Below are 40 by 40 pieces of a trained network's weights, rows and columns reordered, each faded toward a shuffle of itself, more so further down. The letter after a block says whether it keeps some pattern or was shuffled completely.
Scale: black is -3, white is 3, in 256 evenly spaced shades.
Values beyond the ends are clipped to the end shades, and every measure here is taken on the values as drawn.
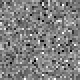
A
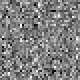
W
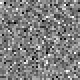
A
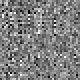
W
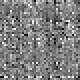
W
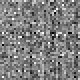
W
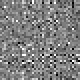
W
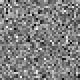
W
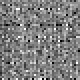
W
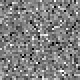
A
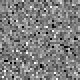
A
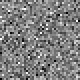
A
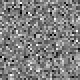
A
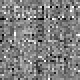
W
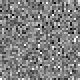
W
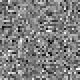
W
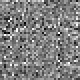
W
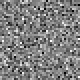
A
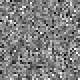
A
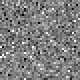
A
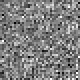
W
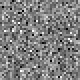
A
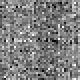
W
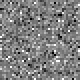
A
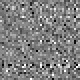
W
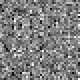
W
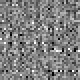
W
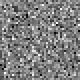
A
